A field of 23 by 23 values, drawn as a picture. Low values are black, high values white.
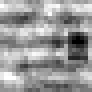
Streaks run across, left to right. An odd patch, lower than its surroundings, sits in the middle right. The ninth with the lowest average is the middle right. Horizontal stripes repeat 4 times down the table.
